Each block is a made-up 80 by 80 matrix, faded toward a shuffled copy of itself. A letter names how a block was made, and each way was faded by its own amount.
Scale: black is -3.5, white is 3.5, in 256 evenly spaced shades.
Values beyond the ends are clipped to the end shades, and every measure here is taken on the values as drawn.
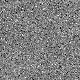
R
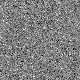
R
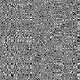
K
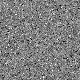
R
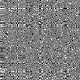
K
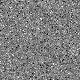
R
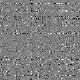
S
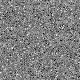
R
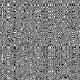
K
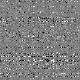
S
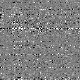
S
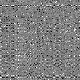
K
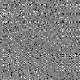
K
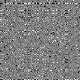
K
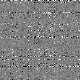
S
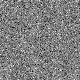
R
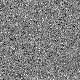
R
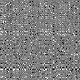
K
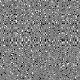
K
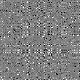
K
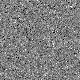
R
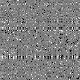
K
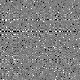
K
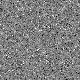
R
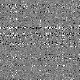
S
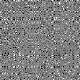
K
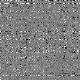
S
